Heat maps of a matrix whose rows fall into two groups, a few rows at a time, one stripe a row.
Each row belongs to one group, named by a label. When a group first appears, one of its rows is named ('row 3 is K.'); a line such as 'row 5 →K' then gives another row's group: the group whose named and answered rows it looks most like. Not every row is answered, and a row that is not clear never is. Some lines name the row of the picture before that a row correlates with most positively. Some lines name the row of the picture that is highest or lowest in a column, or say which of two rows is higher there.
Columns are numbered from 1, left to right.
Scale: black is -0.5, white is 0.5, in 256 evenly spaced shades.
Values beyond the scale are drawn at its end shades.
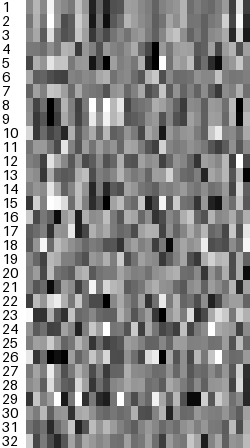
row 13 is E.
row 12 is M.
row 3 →E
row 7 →M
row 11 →M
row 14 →E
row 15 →M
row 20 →E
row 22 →M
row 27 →E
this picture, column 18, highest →26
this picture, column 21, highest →13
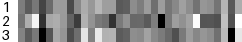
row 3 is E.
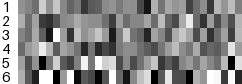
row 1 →M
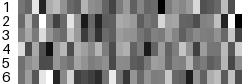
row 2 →E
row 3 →E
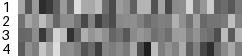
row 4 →M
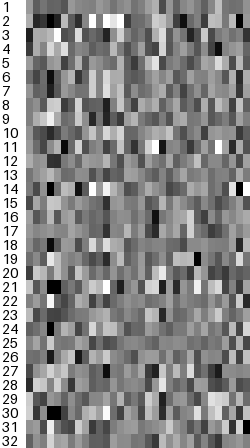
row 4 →M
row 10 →E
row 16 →M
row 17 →M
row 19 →M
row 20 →M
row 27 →M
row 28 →M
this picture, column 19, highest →11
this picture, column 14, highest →2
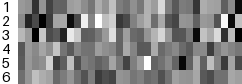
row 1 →E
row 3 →E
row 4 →M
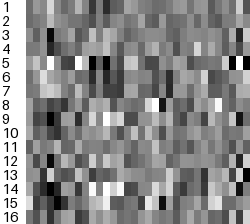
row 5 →E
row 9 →E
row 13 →E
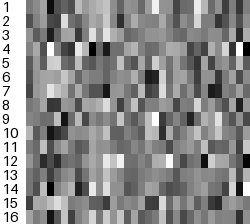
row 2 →M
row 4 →E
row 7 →M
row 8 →M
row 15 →M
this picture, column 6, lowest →9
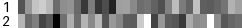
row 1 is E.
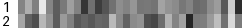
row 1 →E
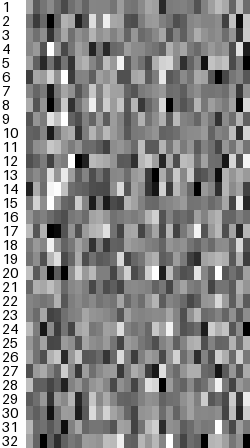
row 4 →E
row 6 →M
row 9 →M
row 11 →M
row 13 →M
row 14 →M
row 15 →E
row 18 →E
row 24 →E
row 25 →M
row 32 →E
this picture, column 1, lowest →14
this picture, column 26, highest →29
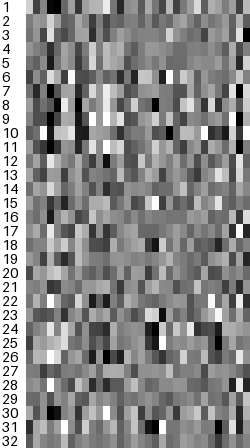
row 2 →E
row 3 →E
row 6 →E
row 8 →M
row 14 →E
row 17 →E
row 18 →M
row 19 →E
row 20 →M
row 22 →E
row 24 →M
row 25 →M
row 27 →E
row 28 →E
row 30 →M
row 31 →M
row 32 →M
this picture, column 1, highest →1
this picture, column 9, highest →31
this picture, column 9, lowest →10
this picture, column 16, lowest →6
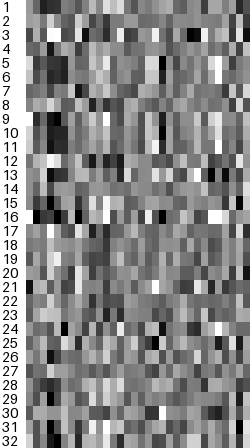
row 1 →E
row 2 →E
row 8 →E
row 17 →E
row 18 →M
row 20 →E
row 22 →E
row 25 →M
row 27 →M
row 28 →E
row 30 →M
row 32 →M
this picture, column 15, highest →13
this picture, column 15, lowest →3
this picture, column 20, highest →30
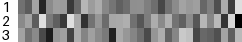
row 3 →M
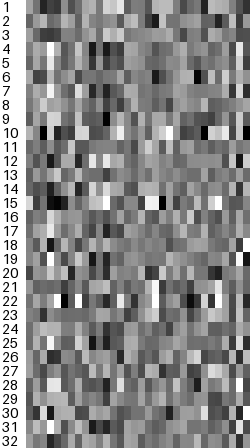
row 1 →E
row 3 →E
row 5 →E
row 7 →E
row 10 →E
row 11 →E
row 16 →M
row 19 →E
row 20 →M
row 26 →M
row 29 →M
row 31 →E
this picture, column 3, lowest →10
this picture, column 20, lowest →15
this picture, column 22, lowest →15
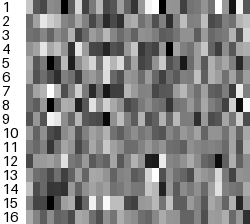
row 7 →E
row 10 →M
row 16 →E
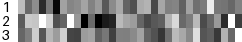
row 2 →E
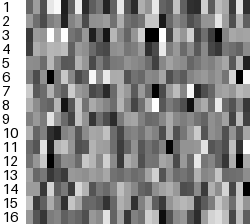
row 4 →M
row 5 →E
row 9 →E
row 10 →M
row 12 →M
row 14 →E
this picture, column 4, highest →3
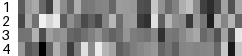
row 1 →M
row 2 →M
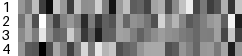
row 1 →M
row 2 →E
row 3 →E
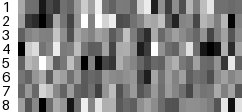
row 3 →M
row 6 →M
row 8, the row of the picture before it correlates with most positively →4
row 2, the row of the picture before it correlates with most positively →4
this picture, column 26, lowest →2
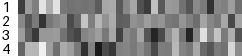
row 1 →M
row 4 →E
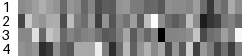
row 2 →M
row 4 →M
